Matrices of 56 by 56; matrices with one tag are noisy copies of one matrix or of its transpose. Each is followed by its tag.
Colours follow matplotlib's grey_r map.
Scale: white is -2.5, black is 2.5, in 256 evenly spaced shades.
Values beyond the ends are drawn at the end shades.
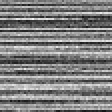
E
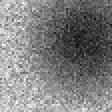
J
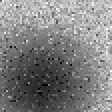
J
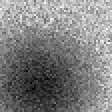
J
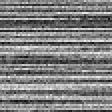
E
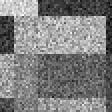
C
